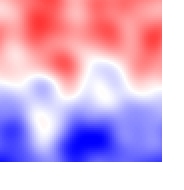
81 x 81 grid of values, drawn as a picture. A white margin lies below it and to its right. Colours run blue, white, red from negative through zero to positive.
Grain: smooth. Lone odd cells: none. Slope: up to the top. Odd rows or columns: none. Ninth with the lowest average: bottom middle.
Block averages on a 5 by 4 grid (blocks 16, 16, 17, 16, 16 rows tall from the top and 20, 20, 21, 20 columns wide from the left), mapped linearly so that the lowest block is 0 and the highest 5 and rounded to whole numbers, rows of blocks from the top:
5 5 5 5 / 4 5 4 5 / 3 4 3 4 / 2 2 2 2 / 1 1 0 1
